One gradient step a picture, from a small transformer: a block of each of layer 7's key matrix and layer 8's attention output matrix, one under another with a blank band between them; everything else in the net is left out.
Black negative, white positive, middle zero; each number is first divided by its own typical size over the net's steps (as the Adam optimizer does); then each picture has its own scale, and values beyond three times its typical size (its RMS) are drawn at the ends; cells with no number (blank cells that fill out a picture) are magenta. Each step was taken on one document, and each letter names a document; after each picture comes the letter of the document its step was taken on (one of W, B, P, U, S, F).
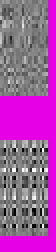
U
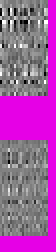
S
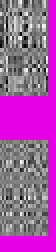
S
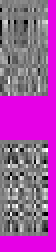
S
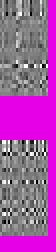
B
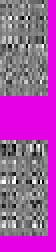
U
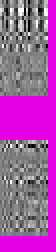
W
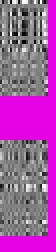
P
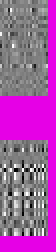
B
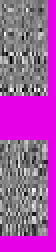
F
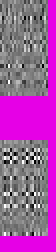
B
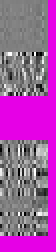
F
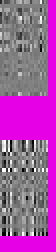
B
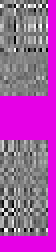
P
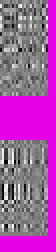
P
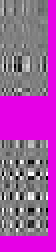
W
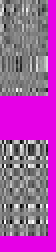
W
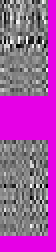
U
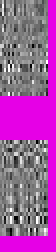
W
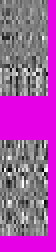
U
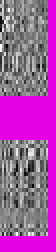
W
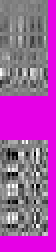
S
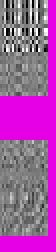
W
